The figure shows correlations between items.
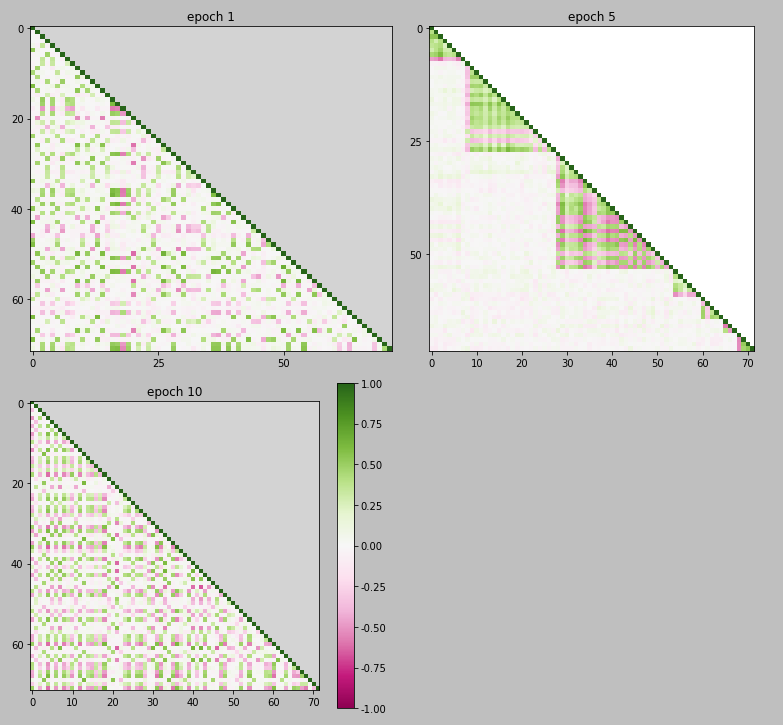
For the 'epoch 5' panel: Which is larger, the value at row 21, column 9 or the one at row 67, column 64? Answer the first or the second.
the first
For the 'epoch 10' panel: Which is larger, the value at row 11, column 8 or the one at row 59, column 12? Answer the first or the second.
the second
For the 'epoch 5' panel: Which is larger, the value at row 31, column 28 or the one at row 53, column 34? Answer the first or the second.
the first
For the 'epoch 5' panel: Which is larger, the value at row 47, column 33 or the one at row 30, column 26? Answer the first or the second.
the second
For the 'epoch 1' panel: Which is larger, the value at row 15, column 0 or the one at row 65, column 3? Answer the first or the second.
the second
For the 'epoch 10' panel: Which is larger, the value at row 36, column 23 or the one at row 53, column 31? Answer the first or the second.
the second
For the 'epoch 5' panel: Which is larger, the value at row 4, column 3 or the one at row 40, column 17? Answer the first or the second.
the first
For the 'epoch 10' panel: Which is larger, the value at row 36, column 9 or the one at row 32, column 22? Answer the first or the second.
the second
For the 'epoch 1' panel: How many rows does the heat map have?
72
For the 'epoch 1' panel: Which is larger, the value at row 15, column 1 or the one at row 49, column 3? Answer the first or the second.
the first
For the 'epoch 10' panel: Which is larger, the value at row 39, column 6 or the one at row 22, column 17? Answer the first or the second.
the first
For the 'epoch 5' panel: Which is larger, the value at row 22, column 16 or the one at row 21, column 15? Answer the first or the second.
the second
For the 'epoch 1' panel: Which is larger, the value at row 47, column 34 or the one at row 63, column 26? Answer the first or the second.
the first
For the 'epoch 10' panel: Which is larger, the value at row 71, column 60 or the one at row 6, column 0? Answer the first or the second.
the first
